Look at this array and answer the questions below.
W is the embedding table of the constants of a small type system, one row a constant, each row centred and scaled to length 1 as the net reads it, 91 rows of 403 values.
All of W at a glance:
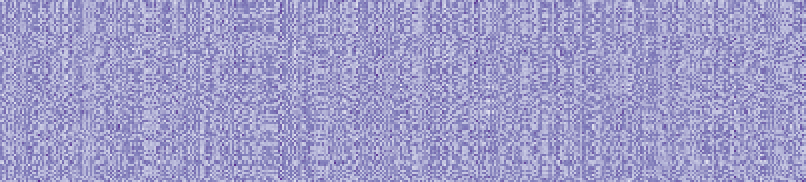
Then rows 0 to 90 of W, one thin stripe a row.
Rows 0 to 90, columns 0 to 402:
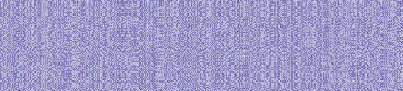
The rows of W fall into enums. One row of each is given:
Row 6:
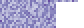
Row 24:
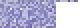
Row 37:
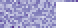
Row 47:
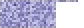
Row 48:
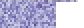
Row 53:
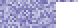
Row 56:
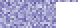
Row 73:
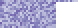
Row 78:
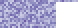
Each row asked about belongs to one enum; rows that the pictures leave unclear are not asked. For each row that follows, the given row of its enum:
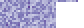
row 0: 47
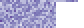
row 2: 37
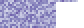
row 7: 78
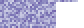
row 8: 78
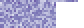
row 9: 37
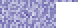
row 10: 6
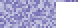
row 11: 37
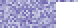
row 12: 53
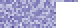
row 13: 37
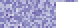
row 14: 37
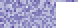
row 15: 37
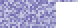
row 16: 78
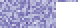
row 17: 47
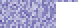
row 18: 6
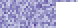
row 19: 48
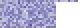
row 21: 24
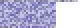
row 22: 78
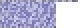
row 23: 6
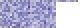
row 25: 47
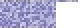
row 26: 47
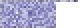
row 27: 24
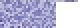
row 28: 37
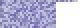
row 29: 73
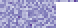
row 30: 24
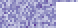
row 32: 48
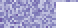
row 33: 37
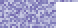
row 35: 78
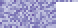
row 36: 73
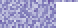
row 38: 6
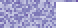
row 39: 37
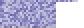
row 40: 73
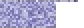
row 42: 24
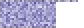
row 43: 56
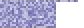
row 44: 24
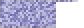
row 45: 73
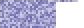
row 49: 78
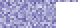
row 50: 56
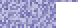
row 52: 6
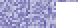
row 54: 47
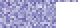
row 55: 56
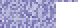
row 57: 6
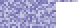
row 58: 78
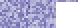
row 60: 47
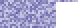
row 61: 78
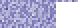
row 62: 6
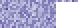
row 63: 6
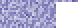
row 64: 6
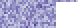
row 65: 48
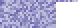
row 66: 73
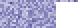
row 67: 24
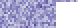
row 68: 48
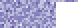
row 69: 37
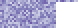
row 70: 53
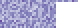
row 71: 6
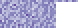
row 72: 6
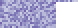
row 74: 73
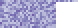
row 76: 73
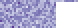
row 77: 37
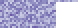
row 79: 78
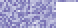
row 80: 47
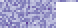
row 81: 47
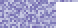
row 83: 78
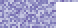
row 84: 78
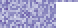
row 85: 6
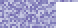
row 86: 78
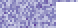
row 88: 48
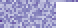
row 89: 37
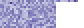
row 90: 24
